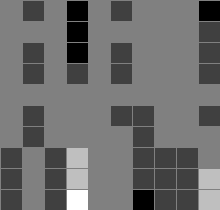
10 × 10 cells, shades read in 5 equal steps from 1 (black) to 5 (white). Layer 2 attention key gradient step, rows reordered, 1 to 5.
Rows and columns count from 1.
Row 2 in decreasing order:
3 3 3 3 3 3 3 3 2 1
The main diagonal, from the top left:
3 3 3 2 3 2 2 2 2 4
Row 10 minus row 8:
0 0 0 1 0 0 -1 0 0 1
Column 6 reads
2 3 2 2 3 2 3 3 3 3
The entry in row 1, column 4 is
1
